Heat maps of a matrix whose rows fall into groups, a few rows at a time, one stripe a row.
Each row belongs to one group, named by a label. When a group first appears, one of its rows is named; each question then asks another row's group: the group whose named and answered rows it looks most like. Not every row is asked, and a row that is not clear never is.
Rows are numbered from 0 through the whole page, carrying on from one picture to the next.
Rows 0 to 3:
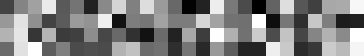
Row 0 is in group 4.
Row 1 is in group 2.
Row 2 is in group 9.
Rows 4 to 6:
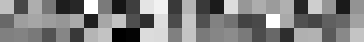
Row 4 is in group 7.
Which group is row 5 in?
4
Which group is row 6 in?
7
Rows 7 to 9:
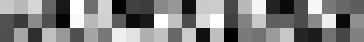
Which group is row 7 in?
2
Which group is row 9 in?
4
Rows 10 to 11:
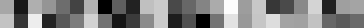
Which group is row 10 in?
7
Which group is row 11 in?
7
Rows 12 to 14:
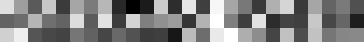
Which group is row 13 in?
2
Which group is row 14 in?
9
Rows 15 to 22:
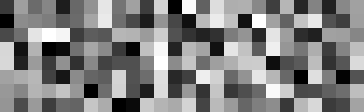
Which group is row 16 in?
2
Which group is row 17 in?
4
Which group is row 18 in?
7
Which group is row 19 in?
7
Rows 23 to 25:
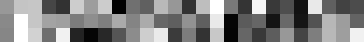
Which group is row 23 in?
2
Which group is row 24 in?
4
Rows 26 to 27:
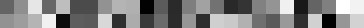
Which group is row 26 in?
4
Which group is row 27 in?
9
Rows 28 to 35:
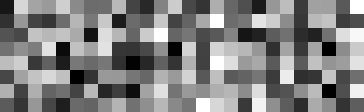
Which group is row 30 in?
4
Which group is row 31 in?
9
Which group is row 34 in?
7
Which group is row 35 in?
2
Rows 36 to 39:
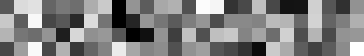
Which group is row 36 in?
2
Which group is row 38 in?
9
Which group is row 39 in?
4
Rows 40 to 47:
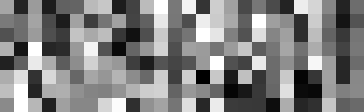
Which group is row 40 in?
7
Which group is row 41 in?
2
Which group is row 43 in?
7
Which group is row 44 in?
2
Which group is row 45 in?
4
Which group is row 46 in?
4
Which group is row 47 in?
4
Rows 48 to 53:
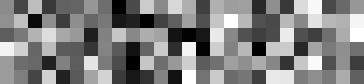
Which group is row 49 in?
9
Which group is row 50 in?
4
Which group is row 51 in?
9
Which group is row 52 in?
7
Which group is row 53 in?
9
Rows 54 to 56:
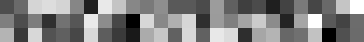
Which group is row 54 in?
4
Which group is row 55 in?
7
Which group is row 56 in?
7
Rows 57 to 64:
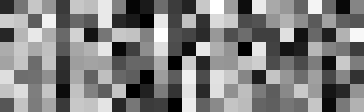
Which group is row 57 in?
2
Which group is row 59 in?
4
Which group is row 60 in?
2
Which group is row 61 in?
9
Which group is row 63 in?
9
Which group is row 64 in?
9
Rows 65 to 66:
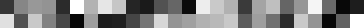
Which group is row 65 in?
2
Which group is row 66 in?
7
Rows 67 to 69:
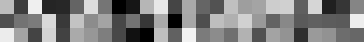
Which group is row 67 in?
7
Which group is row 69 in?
9
